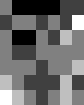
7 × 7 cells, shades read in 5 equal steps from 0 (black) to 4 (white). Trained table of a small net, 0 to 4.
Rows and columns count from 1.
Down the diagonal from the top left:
2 2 0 2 2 3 2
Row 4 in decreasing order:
2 2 2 2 2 1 1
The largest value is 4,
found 2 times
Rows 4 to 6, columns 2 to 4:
1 1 2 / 2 2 1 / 2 1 1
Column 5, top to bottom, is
0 2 1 2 2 1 2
